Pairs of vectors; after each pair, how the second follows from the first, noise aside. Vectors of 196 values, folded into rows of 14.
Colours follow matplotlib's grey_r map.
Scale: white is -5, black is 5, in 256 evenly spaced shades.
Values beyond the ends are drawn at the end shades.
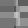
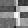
scaled up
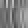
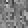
sign-scrambled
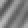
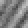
reversed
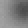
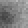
reversed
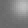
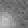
reversed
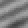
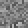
sign-scrambled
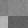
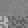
partly zeroed
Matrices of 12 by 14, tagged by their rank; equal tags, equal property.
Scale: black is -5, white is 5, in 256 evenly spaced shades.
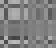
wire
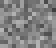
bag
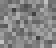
bag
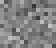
bag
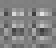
wire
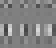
wire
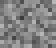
bag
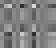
wire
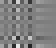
wire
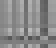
wire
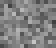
bag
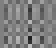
wire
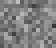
bag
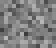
bag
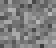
bag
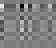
wire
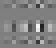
wire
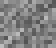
bag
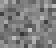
bag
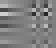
wire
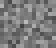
bag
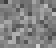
bag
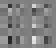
wire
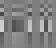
wire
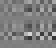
wire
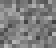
bag
